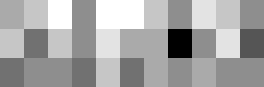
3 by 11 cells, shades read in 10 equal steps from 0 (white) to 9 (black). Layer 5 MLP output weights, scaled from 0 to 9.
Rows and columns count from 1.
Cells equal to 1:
3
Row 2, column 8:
9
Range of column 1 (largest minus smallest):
3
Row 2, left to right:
2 5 2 4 1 3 3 9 4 1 6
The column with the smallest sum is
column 5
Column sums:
10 11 6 13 3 8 8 17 8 7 14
